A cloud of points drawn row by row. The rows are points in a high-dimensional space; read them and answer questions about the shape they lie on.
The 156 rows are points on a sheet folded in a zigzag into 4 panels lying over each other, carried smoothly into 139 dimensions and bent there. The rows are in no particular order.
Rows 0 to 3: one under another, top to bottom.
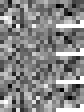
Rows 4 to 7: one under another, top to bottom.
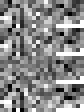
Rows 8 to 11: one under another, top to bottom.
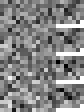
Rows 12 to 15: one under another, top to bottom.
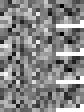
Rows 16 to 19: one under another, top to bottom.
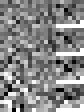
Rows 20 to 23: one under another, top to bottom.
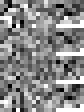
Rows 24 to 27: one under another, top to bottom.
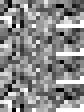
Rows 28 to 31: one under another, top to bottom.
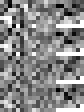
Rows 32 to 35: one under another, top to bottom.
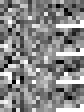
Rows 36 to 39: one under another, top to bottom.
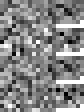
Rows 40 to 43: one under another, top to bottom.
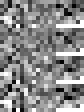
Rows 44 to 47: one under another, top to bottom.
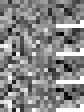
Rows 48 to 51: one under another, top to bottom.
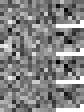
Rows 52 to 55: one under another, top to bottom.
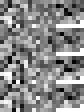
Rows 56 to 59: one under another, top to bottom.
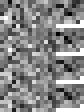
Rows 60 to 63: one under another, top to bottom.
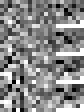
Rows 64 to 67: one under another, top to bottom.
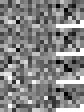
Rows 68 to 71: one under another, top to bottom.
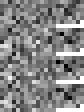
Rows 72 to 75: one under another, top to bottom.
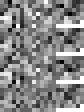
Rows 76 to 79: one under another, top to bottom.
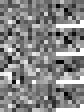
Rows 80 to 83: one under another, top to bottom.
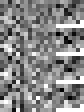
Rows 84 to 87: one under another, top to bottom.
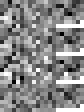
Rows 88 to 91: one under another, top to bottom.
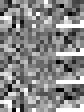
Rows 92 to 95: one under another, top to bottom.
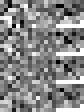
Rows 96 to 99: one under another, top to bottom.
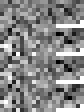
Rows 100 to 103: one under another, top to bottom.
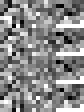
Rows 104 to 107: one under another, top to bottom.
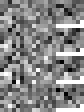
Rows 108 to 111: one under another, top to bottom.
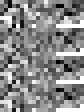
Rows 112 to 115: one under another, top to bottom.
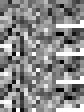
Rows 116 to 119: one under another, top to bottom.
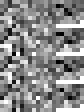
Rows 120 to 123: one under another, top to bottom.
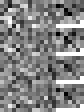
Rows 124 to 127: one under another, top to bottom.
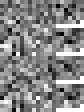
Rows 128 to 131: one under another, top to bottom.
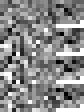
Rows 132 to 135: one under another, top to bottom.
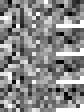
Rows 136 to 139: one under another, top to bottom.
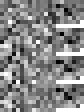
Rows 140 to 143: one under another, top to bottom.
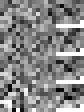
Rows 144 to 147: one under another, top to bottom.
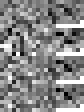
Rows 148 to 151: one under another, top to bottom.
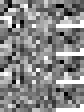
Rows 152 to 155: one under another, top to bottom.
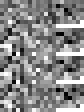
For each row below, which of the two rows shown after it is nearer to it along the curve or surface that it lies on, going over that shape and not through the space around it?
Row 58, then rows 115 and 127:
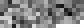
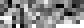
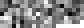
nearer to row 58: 127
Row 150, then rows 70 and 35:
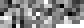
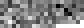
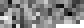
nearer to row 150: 35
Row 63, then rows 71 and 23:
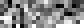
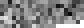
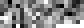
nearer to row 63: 71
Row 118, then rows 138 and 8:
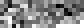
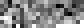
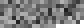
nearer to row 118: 138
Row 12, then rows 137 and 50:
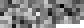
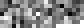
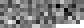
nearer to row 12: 137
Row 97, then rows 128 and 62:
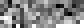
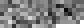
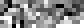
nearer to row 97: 62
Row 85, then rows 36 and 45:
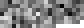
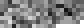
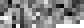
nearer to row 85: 45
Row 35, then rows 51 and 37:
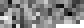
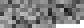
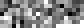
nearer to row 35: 37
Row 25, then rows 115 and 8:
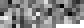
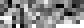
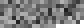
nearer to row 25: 8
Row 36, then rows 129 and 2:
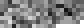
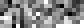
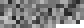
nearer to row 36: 129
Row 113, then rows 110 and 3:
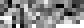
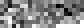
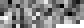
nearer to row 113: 110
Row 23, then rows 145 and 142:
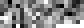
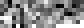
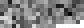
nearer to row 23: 142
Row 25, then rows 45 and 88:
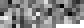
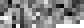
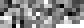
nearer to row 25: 88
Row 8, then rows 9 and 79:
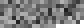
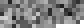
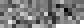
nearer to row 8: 9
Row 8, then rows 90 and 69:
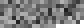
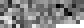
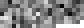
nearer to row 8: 69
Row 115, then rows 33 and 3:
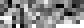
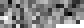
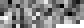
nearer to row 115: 33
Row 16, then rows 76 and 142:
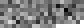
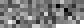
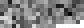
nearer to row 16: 76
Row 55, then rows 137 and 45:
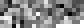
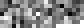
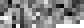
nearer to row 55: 45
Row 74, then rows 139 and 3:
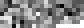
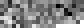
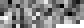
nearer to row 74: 3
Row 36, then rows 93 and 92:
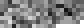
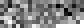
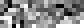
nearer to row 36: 92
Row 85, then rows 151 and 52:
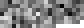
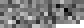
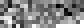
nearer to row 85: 151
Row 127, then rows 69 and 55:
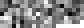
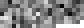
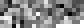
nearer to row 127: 69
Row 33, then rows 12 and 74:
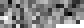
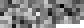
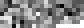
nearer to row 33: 74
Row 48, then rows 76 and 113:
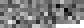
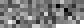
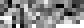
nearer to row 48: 76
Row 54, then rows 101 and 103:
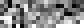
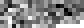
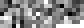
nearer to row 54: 101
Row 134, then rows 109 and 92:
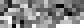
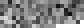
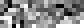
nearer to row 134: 92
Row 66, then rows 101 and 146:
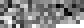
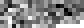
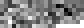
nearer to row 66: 101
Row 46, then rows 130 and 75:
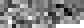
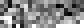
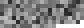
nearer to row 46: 130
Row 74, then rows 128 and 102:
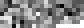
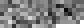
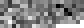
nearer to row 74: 128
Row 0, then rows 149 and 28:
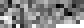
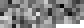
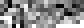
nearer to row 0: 28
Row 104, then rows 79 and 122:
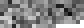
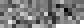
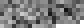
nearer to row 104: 79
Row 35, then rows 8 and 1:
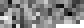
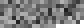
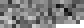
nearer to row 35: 1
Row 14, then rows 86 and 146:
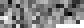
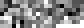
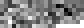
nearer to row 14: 86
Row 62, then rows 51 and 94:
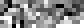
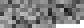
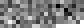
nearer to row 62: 94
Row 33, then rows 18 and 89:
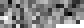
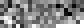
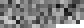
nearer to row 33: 89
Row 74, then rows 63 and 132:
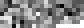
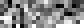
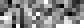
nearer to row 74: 132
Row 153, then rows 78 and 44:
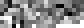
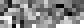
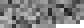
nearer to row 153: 78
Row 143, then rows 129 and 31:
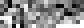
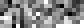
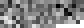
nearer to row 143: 31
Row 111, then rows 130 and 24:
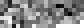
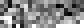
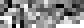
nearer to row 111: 24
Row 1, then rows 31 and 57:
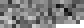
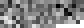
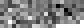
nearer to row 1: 57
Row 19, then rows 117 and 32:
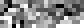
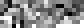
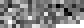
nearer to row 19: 117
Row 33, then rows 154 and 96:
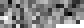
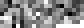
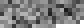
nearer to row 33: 154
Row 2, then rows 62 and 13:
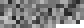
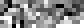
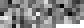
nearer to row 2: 13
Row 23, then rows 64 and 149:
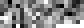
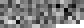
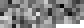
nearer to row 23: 149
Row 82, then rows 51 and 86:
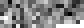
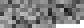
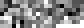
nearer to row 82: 86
